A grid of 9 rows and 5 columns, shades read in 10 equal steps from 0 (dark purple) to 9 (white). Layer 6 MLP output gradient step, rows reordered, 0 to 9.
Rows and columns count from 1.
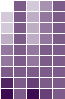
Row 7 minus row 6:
-1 0 -1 0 0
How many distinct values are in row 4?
3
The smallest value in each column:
0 3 0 2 3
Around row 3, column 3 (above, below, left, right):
6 6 3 4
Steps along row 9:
up down up up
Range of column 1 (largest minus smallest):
9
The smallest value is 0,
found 2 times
